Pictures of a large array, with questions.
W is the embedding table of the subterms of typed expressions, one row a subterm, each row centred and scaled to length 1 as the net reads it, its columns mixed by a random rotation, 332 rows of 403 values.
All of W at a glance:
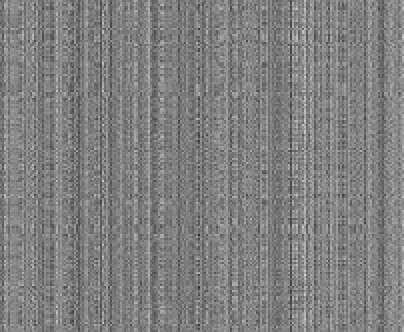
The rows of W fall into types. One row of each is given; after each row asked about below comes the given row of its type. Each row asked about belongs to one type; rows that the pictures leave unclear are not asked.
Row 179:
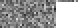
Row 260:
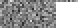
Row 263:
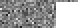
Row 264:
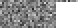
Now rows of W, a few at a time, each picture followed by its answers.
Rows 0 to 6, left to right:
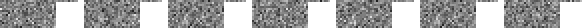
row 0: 263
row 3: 263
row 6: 264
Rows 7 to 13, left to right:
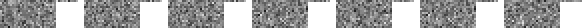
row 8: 264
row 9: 264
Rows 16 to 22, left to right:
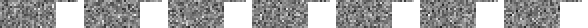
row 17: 264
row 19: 260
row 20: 264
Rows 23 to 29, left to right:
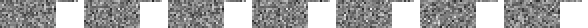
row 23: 179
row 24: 263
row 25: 179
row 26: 263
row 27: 260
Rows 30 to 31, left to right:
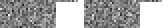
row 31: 260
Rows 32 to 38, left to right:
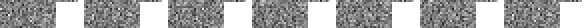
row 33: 260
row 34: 263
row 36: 264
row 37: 260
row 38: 260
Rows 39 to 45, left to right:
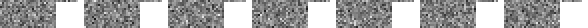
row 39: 264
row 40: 260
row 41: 264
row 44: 179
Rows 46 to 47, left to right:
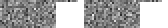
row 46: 263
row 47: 260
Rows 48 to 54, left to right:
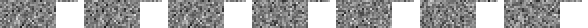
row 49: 260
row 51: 264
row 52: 263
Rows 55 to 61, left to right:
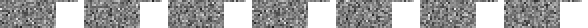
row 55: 263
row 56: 263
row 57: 264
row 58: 263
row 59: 260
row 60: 260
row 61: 264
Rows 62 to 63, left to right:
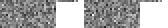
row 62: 179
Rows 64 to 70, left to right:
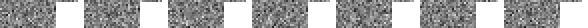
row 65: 179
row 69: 264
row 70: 263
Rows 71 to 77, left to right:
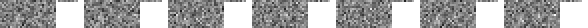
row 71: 179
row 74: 264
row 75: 263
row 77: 264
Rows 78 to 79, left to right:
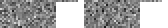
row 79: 260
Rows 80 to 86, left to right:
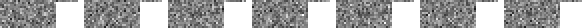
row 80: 260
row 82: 179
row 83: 264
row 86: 263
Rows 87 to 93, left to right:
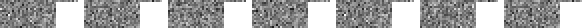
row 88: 263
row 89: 179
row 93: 263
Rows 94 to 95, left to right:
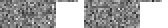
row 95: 263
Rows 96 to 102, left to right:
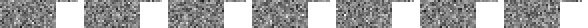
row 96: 263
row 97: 264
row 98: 179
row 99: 264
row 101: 260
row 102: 179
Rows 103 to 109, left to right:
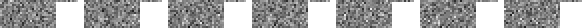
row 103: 260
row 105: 263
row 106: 179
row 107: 260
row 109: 263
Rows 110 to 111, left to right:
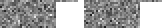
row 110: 264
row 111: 263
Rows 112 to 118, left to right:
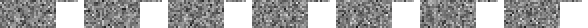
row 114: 179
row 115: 264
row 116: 263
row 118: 263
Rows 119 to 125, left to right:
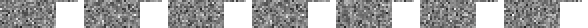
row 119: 263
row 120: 264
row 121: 264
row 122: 264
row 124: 260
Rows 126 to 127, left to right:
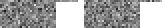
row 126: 260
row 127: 264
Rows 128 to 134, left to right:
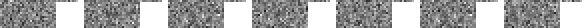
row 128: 260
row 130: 264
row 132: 264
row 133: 264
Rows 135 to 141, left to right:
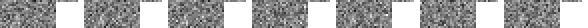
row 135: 179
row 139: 264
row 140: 264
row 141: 179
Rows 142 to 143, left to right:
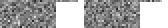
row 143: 264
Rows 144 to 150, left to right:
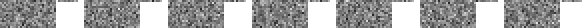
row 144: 179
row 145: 263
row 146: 264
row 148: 260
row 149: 260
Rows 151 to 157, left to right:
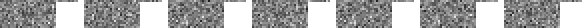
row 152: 260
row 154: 179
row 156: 264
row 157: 263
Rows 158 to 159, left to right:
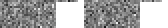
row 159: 263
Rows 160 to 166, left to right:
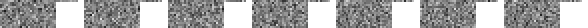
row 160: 260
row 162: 179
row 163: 264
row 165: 263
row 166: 260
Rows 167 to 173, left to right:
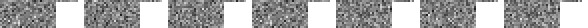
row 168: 260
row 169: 263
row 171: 179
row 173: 179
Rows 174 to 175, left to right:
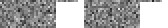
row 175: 263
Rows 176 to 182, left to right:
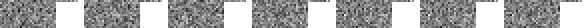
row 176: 260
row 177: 264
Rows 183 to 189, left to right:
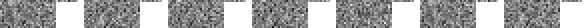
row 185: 260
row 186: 260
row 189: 179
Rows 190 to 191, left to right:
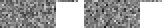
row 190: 179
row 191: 260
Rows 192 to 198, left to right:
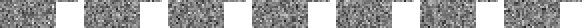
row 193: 264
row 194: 260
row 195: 264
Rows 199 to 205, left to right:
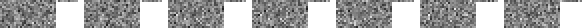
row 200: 179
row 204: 260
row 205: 179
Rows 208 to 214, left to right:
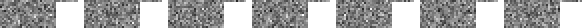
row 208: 264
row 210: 263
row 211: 264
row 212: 260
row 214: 179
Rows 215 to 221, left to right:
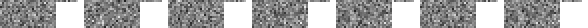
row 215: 264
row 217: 260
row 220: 264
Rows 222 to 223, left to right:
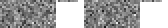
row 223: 263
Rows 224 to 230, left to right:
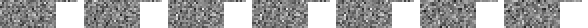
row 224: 264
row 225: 260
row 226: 260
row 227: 260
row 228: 260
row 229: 260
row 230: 260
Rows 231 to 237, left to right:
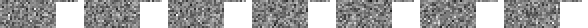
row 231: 260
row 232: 264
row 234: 179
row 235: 179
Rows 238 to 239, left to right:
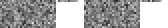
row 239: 264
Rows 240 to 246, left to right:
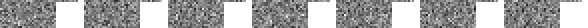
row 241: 264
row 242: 260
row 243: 264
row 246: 260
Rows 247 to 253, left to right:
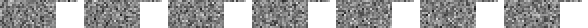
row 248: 260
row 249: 264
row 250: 264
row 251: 263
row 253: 264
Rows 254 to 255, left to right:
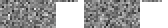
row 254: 260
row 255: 179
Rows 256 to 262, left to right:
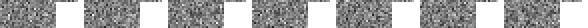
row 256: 260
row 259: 263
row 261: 264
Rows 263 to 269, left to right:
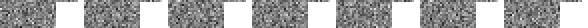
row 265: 260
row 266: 264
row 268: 260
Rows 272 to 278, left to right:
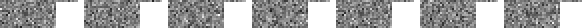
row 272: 263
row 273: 263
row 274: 264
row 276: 263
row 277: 260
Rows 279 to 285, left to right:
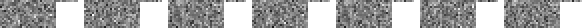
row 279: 264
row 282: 263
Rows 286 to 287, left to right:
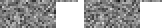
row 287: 179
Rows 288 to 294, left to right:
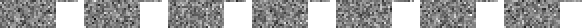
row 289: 260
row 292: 179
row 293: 264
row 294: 260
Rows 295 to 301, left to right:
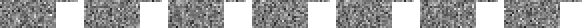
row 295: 264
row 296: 263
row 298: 260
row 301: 263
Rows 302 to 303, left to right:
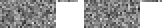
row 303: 179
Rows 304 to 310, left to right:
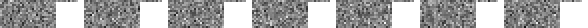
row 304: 260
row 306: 263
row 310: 263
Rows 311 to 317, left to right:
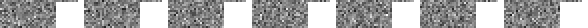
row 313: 263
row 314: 260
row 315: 264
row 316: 264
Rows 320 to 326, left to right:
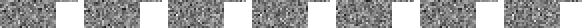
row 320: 260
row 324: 264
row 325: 260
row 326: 260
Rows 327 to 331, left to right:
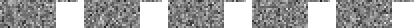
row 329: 264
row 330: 263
